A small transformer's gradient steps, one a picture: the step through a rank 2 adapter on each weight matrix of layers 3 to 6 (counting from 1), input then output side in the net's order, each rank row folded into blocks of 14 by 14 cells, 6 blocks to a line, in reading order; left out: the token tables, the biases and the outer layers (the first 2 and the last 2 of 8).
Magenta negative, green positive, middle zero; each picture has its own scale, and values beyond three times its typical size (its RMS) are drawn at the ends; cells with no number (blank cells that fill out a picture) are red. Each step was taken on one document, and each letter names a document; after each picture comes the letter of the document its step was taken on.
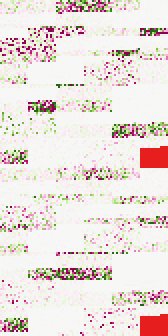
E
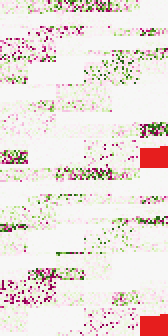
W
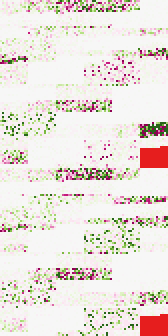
E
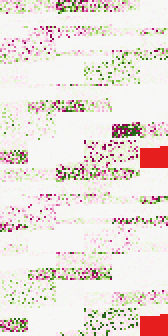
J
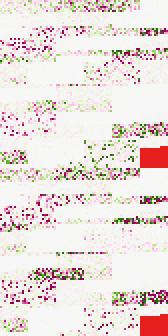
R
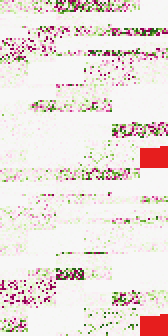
W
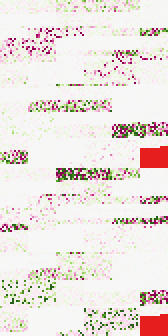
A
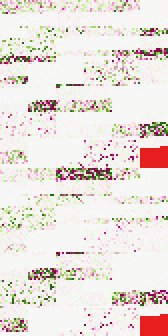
R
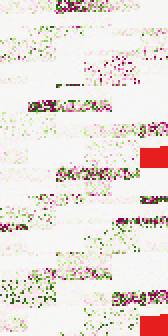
A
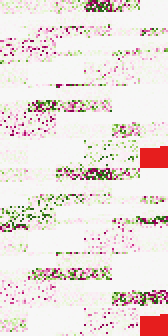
R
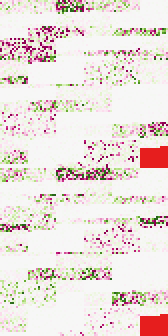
R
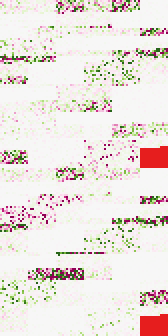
W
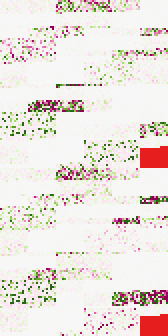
A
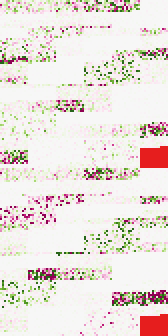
E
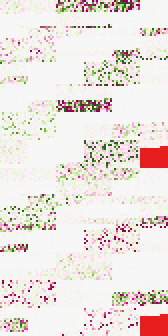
J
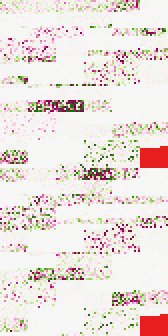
A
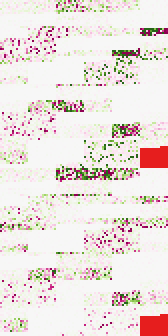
J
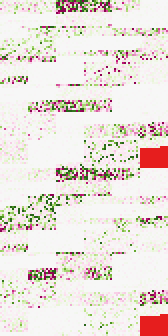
J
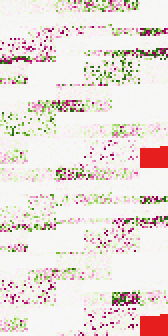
E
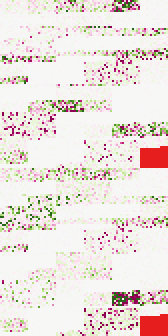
J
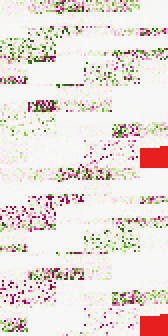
E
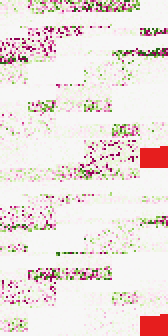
E
